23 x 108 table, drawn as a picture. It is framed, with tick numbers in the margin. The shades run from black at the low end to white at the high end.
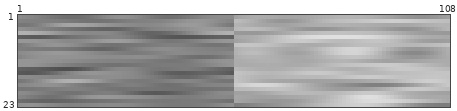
The table splits into one row of 2 panels. Panel 1,1: middling, streaked across. Panel 1,2: high, streaked across.
